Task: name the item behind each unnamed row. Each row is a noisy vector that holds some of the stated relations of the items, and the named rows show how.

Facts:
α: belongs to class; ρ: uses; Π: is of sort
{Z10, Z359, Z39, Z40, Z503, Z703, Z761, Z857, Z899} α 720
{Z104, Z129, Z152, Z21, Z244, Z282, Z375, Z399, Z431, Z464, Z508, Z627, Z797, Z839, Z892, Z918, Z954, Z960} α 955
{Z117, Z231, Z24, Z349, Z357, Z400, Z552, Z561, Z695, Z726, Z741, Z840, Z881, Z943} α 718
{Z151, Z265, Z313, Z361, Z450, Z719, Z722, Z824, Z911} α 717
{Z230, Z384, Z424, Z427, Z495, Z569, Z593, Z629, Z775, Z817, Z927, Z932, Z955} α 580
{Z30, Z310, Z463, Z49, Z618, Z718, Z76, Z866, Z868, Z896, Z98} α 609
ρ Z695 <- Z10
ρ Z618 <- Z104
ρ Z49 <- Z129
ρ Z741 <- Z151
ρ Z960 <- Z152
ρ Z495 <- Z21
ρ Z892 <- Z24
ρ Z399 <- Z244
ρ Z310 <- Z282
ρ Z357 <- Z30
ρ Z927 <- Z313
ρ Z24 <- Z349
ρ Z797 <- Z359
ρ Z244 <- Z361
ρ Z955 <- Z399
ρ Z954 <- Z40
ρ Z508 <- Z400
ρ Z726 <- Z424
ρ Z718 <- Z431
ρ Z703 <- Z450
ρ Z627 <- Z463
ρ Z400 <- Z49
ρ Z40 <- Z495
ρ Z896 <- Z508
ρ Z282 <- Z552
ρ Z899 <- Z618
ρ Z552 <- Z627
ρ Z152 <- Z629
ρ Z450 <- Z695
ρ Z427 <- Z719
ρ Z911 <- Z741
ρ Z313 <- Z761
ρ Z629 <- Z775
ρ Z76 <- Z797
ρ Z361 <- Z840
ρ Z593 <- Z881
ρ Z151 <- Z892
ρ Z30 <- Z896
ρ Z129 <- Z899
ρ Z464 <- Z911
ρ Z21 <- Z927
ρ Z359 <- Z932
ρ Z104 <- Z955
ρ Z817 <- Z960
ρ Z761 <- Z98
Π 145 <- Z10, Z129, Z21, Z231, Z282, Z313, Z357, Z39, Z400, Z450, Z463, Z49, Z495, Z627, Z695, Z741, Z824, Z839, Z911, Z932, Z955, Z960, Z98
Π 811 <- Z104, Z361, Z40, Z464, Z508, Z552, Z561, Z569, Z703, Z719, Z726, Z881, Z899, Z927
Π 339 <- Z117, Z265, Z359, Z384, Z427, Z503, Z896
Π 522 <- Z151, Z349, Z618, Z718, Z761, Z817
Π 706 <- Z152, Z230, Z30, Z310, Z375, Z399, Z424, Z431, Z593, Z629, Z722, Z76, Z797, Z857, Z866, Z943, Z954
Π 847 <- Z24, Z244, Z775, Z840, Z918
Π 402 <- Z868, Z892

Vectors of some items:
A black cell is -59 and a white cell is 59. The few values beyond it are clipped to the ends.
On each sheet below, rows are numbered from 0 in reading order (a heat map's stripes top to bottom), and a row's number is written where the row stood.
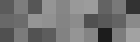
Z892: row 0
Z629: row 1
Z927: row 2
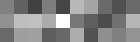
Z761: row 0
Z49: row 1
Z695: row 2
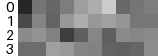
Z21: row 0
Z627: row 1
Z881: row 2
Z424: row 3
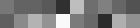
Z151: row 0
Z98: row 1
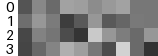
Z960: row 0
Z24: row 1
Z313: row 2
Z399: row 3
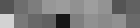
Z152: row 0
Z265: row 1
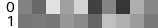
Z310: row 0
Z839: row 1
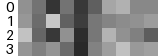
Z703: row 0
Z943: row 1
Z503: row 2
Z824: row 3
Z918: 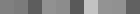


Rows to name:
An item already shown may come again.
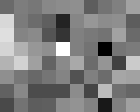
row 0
Z932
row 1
Z265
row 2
Z117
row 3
Z896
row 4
Z400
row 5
Z569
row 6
Z361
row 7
Z927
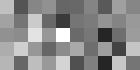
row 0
Z817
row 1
Z943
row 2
Z30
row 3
Z400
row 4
Z718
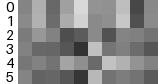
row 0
Z129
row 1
Z129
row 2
Z840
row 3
Z151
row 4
Z839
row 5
Z151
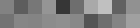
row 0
Z857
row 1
Z932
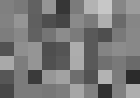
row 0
Z39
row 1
Z719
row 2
Z775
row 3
Z741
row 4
Z349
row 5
Z244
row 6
Z495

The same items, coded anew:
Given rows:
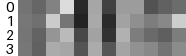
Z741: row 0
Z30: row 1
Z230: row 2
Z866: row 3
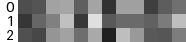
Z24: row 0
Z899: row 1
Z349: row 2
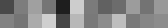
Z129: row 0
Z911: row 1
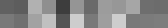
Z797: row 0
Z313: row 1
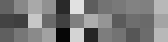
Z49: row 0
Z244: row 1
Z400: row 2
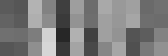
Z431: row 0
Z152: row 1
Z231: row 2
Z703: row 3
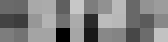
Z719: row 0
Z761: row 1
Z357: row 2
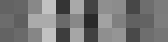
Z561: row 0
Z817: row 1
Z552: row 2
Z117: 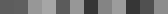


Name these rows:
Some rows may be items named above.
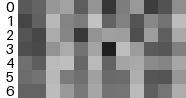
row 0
Z117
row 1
Z618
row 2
Z399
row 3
Z349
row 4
Z722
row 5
Z868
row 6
Z265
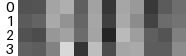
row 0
Z24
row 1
Z775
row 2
Z349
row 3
Z10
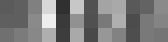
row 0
Z10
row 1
Z40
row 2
Z569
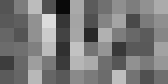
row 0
Z508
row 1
Z703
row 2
Z943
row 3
Z955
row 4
Z104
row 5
Z892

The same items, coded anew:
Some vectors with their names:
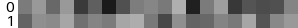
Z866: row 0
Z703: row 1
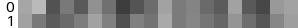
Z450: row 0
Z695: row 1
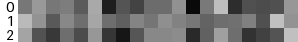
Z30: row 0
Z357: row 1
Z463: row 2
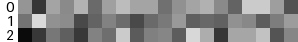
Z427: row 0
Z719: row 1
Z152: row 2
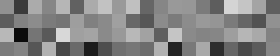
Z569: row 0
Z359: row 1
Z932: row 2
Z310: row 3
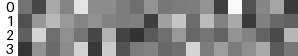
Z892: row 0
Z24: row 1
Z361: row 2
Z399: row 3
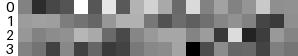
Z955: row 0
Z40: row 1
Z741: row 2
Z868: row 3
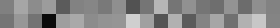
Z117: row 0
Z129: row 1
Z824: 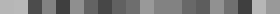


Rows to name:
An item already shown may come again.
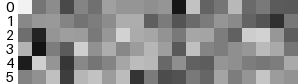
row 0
Z21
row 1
Z761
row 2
Z817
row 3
Z932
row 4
Z899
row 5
Z508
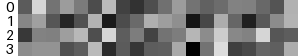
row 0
Z361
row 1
Z49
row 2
Z244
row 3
Z896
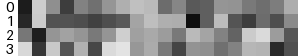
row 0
Z899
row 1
Z618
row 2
Z817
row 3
Z927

